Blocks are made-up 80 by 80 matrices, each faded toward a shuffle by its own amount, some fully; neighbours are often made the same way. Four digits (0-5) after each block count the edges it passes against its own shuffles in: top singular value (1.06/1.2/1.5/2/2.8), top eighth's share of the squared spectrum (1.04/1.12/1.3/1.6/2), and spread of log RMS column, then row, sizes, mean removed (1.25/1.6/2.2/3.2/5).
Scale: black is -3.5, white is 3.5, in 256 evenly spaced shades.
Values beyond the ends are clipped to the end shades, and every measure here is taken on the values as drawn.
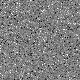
2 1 0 0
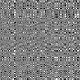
5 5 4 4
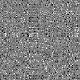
4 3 2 2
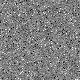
2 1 0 0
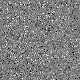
3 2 0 1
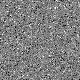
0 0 0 0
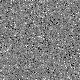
0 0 0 0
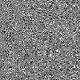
4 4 2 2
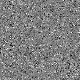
3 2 1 1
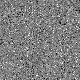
2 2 1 0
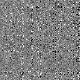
1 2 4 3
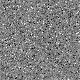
0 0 0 0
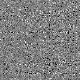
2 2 3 2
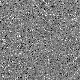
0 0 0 0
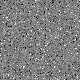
0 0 0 0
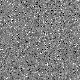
2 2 1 0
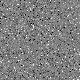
1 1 0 0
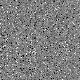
2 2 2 0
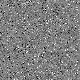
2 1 1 0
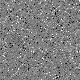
0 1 0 0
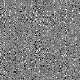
3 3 3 1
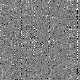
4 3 3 0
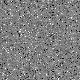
2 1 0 0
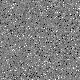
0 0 0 0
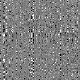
4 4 3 1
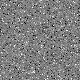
1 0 0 0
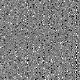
3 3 3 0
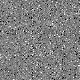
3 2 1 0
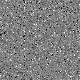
2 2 1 0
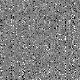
3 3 3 1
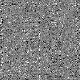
3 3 2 1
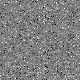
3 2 1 0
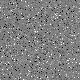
1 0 0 0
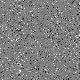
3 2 1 0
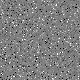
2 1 0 0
